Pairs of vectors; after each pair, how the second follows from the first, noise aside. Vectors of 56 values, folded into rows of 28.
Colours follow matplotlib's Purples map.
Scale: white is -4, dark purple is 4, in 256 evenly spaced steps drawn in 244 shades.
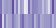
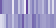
sign-scrambled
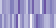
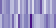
negated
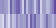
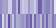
sign-scrambled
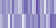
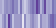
sign-scrambled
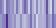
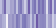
negated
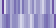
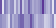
negated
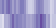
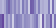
sign-scrambled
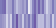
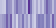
negated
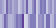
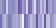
negated
